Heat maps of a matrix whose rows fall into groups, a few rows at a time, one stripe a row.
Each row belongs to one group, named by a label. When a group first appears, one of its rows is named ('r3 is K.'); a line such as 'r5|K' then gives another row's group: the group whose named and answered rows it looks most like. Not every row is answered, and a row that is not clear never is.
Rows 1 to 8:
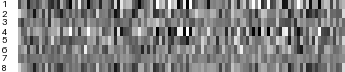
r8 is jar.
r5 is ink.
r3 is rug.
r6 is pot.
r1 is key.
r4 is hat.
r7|key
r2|jar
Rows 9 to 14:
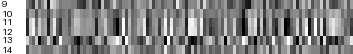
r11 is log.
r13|ink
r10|log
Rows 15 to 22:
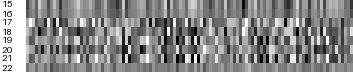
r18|ink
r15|log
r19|hat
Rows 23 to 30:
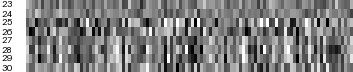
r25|key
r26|rug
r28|ink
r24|hat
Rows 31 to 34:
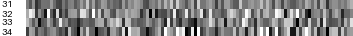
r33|ink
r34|key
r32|pot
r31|key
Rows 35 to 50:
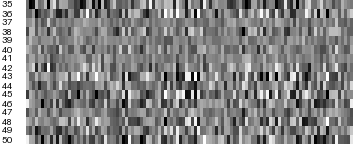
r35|rug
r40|jar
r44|ink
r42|pot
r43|hat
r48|hat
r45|key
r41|pot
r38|log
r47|log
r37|pot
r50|jar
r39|pot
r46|jar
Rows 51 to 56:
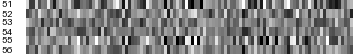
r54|rug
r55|hat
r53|jar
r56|log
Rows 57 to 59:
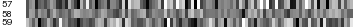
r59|ink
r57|key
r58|log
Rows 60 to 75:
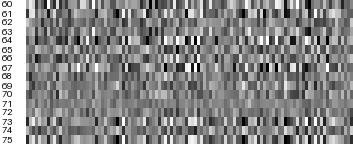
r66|key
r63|pot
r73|log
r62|jar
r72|hat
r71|pot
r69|ink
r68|rug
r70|rug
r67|hat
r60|pot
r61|log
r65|hat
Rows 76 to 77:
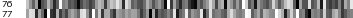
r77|pot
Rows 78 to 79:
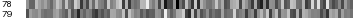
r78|hat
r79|key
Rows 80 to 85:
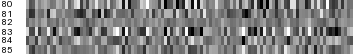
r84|log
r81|rug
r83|ink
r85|ink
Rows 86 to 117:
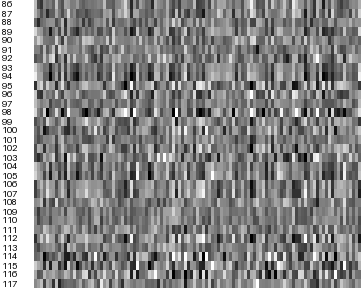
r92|rug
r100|key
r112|log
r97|jar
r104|jar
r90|pot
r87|ink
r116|hat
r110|rug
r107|log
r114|key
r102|log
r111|hat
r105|jar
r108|pot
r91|rug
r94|jar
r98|ink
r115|jar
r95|log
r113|rug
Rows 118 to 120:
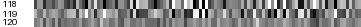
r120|pot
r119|hat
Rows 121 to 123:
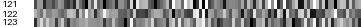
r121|key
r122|hat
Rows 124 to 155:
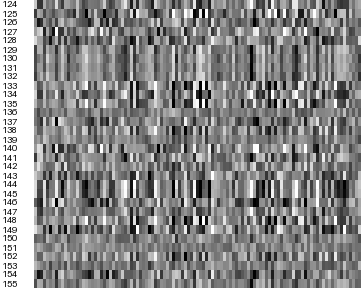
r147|ink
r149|jar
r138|hat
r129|log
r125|key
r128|jar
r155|log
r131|log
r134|ink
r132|log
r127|pot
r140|pot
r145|ink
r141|log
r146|rug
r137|rug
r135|hat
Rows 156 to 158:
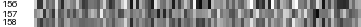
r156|ink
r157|pot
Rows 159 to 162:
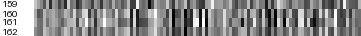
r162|hat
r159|jar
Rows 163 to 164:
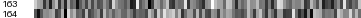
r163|jar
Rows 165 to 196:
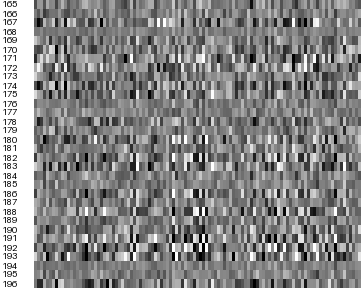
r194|key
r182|key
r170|rug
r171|log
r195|pot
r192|key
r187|jar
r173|jar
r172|pot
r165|log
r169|jar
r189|key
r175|jar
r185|pot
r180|key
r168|key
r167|rug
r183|jar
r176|key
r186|key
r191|hat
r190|ink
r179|rug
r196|rug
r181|ink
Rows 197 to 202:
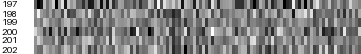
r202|hat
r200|jar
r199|hat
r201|pot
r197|rug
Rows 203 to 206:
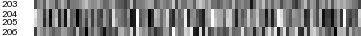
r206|key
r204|jar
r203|log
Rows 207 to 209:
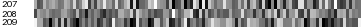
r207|hat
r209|jar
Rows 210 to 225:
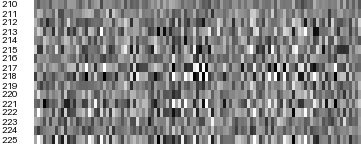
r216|key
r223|jar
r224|rug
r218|key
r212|ink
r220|pot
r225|pot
